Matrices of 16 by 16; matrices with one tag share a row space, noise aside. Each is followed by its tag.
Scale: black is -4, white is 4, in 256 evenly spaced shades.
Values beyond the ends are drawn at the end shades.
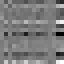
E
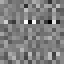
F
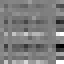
E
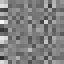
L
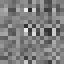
F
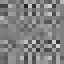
F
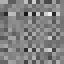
F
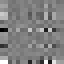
L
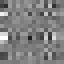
L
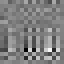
F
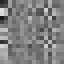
L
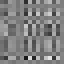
F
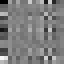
L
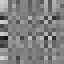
L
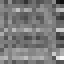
E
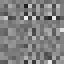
F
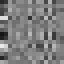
L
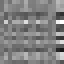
E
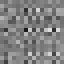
F
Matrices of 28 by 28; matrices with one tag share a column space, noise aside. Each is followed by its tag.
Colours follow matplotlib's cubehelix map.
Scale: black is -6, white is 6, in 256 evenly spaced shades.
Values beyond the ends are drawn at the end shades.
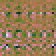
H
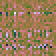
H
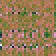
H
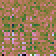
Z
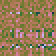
H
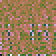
Z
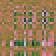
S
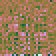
Z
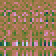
S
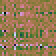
H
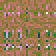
H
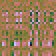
S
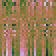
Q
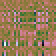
S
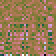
Z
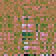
Z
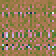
H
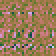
H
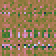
H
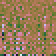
Z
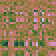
S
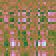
S
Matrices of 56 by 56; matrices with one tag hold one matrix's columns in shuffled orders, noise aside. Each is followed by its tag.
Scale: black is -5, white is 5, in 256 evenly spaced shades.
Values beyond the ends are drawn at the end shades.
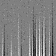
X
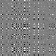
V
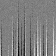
X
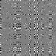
V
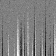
X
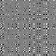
V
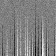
X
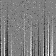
X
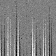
X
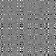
V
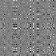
V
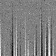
X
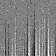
X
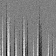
X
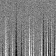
X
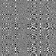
V
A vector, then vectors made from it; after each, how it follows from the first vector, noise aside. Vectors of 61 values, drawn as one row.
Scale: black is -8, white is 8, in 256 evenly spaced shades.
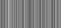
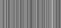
reversed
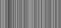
negated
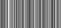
scaled up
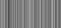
negated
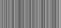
wrapped around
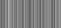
copied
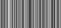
scaled up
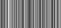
scaled up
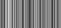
scaled up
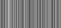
copied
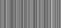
wrapped around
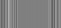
partly zeroed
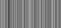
negated
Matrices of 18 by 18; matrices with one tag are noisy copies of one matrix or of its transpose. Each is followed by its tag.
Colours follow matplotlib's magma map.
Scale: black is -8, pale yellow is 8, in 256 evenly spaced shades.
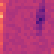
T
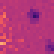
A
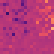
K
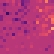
K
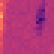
T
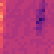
T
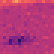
T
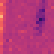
T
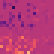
K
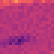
T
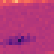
T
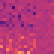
K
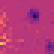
A
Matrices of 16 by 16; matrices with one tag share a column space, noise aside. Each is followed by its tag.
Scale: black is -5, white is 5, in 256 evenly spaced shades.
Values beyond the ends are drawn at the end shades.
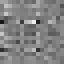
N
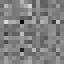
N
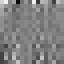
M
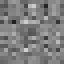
N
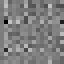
N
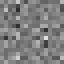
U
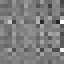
N
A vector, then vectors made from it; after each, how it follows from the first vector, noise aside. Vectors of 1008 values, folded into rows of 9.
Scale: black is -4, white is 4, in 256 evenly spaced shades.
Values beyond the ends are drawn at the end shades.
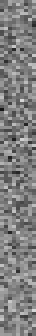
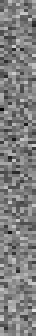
copied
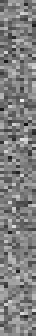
copied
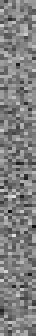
reversed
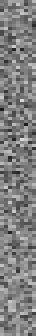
copied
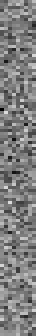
copied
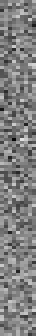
copied
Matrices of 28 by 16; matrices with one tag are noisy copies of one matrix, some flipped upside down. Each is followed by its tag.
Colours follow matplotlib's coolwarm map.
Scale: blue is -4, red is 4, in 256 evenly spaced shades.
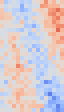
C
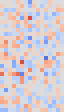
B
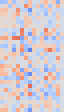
B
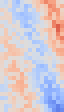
C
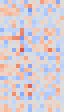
B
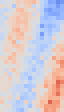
C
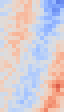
C
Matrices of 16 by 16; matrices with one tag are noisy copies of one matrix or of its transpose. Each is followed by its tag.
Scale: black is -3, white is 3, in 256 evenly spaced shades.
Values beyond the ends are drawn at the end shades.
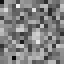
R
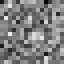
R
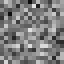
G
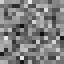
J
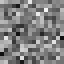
J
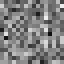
G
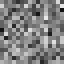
G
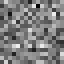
G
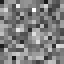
R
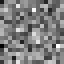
R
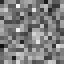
R
